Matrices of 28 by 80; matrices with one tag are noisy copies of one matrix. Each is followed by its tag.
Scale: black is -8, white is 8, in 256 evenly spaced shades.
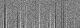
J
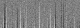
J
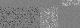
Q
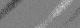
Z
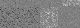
Q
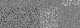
Q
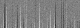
J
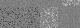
Q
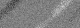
Z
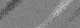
Z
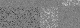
Q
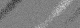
Z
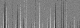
J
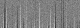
J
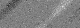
Z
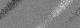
Z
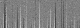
J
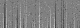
J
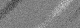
Z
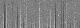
J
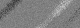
Z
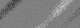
Z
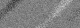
Z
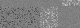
Q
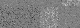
Q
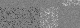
Q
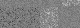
Q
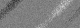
Z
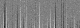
J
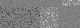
Q
